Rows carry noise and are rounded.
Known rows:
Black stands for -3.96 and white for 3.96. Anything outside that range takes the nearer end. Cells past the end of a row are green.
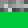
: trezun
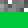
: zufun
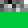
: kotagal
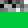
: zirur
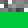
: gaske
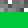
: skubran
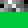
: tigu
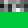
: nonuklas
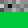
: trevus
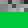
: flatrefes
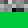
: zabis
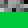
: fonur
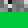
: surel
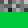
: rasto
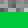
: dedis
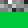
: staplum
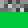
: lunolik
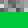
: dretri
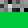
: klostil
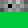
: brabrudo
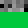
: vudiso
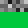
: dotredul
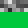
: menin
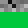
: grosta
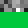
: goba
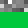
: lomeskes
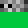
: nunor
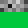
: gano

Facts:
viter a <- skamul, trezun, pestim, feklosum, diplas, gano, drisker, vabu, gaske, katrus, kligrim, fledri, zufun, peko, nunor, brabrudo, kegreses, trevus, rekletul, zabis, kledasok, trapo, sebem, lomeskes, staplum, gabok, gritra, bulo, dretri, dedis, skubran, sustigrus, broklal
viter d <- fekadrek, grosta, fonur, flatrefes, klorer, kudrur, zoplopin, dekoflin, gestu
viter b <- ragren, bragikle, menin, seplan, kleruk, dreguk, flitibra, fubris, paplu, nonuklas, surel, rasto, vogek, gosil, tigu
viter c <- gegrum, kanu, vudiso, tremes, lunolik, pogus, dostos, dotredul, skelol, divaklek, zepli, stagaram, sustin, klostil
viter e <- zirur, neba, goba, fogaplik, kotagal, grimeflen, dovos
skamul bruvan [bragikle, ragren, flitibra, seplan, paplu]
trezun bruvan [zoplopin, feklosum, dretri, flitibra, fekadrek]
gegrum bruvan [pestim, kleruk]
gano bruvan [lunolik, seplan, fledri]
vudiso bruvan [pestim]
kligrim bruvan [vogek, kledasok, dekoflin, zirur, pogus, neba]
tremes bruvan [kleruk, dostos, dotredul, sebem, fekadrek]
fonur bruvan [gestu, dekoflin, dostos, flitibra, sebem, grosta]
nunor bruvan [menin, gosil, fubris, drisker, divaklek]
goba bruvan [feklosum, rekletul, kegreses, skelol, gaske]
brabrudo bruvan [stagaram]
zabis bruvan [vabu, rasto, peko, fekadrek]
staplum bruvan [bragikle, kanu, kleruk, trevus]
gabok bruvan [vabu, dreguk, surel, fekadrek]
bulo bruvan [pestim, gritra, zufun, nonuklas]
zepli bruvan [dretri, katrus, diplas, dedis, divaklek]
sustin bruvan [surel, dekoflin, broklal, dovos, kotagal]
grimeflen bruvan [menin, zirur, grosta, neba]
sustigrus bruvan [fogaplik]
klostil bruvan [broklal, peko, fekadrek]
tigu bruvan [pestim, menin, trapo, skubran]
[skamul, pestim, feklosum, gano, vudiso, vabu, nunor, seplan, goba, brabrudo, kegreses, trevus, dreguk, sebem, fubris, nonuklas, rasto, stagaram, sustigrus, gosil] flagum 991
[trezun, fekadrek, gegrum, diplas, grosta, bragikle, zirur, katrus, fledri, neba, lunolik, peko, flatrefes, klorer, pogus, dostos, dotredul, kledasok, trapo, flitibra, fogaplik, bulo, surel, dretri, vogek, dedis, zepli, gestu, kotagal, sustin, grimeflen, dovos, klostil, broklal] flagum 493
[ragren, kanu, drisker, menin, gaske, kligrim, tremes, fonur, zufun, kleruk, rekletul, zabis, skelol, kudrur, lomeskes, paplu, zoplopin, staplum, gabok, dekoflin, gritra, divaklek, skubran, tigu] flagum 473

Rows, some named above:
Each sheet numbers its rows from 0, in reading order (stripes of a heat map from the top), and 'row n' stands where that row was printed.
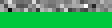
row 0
kleruk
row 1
bragikle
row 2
trezun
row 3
kegreses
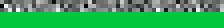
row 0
grimeflen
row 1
kudrur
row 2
dekoflin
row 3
vogek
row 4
divaklek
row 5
goba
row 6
dotredul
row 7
dekoflin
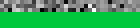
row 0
seplan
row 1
tremes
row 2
klostil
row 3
bulo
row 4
trevus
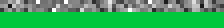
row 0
skamul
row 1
drisker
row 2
lomeskes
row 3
broklal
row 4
fogaplik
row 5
staplum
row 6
peko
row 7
kanu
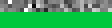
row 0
skubran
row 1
skelol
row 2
kledasok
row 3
trapo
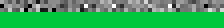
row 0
gegrum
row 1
sustin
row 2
stagaram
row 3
feklosum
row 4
feklosum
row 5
bragikle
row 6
zoplopin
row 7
pestim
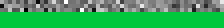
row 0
zepli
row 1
dostos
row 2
drisker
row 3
seplan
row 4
flitibra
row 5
fledri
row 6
stagaram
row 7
vabu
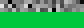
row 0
fekadrek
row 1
zepli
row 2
kudrur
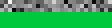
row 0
kligrim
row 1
sebem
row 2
gestu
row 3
pogus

